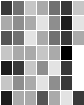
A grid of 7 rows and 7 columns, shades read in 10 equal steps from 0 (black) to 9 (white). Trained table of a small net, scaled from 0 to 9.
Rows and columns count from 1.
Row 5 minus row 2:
-5 -3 1 -3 3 1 1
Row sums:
32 39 33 41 34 42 32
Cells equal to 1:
3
